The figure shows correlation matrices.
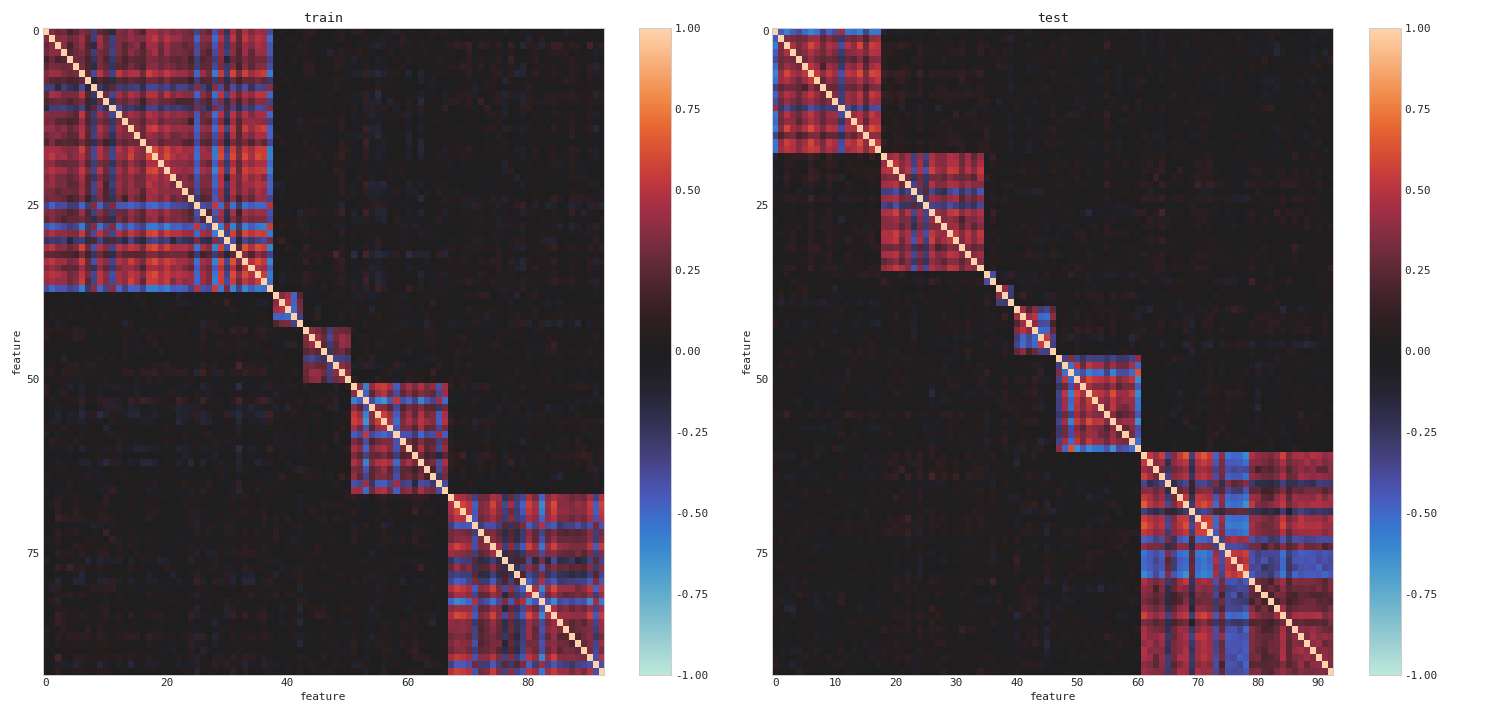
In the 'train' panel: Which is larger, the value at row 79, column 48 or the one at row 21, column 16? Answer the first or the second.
the second
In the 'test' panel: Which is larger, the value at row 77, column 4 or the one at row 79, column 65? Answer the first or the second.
the first
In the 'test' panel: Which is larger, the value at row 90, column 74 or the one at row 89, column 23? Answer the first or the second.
the first
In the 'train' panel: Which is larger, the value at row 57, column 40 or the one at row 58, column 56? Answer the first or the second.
the first
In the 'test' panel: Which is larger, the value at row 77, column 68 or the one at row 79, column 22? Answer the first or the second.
the second
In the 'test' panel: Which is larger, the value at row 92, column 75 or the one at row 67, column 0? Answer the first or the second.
the second
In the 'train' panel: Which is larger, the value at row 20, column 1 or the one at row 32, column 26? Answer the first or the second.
the first
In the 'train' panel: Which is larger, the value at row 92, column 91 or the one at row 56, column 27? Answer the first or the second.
the second
